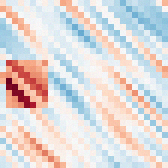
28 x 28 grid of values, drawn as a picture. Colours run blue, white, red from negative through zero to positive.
Odd patch: higher, in the middle left. Ninth with the lowest average: top right. Average level on the scale: 50%. Ninth with the highest average: middle left.
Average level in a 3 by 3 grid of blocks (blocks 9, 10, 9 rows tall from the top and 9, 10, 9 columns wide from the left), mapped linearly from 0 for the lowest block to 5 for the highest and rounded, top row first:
2 1 0
5 1 2
3 2 2
